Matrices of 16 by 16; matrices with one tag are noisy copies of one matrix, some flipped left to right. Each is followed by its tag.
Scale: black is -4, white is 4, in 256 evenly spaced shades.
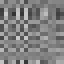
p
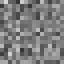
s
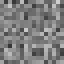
s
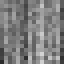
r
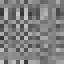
p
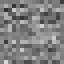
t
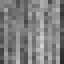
r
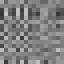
p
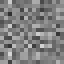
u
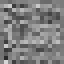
t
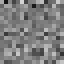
s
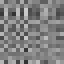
p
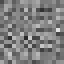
u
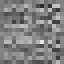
t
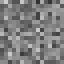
s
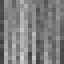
r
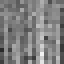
r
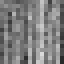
r
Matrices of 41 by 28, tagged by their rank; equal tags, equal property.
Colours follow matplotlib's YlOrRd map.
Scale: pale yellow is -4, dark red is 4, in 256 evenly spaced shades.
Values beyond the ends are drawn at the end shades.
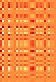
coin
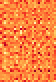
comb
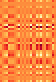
coin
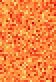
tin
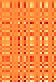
coin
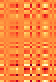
coin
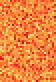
tin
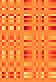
coin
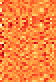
comb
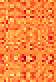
comb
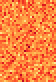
tin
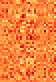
comb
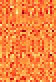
comb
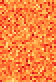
tin
